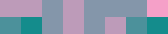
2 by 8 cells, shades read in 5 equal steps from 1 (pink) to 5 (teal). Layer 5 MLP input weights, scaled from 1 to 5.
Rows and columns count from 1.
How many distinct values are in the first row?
3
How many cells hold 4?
2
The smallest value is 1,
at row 1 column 8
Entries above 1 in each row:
7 8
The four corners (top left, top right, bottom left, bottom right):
2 1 4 5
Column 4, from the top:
2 2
